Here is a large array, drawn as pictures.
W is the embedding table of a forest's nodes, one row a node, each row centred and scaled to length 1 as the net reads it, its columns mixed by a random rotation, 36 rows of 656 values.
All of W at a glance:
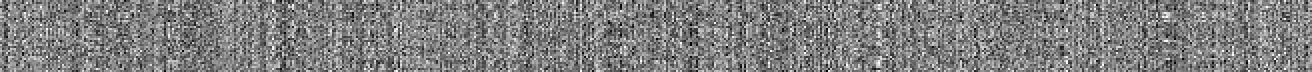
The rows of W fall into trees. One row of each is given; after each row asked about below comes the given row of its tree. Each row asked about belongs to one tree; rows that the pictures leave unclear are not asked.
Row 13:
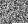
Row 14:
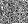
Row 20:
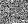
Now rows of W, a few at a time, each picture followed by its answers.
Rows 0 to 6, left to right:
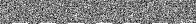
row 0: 13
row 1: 13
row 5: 13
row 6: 20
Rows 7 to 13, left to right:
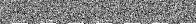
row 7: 20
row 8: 20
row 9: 13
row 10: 20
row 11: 14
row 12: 14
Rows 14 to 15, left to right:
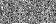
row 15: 14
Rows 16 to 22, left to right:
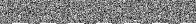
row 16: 14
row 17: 14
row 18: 14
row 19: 13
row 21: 14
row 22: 14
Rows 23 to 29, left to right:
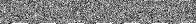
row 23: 13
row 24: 13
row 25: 20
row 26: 13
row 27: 13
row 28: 14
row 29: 20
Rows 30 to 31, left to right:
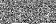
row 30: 14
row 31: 14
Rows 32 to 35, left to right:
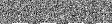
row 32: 14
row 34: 13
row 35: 14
